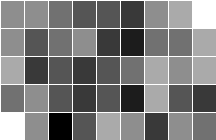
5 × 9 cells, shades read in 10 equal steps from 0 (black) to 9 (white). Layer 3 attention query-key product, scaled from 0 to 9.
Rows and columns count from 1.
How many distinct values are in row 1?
6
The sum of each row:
42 34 37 29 39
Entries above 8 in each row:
1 0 0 0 1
